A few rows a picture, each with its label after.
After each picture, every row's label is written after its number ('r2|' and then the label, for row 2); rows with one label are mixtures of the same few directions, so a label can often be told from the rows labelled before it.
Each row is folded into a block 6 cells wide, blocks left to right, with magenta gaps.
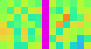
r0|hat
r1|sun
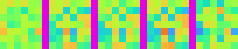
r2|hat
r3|hat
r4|hat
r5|hat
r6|hat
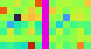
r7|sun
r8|sun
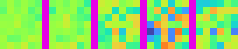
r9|sun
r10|sun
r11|hat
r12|hat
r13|hat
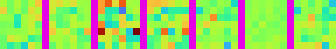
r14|sun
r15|hat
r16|hat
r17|hat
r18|sun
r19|sun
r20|sun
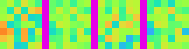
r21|hat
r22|hat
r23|sun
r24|hat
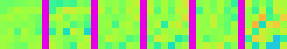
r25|hat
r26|hat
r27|sun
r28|sun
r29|sun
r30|sun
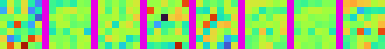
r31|sun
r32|hat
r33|sun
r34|sun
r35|sun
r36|hat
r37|hat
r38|hat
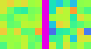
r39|hat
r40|hat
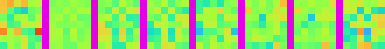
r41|hat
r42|hat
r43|hat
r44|hat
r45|hat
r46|sun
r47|sun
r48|hat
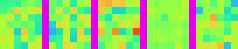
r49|hat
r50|hat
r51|hat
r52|sun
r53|sun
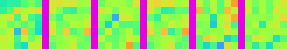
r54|hat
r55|hat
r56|sun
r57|hat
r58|sun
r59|sun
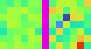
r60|hat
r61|sun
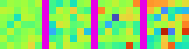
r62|sun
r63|hat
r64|sun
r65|hat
